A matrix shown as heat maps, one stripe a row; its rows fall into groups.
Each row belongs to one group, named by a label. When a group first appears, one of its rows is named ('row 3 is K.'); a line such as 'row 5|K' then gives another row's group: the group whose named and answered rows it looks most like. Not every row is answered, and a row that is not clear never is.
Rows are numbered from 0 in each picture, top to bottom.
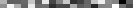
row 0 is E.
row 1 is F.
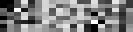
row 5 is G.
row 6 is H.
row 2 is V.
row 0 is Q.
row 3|H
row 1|Q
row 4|Q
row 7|H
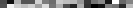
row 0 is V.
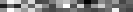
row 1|H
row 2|F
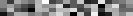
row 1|G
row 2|G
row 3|V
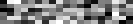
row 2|Q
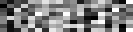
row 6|V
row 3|H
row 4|F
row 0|E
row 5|E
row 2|V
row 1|Q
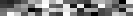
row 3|F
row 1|H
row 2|G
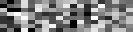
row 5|H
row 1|H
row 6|E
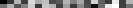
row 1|F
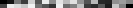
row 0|V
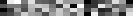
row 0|F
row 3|V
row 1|H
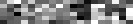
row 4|E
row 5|Q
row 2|E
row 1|E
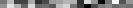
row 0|G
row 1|F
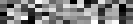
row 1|V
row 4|Q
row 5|G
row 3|G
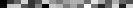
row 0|Q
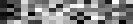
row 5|G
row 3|Q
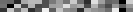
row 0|E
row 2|G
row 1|V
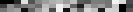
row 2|G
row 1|G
